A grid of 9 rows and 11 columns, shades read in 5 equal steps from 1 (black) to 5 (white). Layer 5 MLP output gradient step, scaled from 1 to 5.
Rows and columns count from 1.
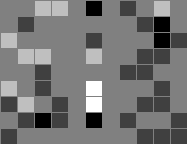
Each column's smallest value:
2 2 1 2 3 1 3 2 2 1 2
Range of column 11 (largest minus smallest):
1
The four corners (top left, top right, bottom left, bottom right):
3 3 2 2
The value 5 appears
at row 6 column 6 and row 7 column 6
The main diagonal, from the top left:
3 2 3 3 3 5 3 2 2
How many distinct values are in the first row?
4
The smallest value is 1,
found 5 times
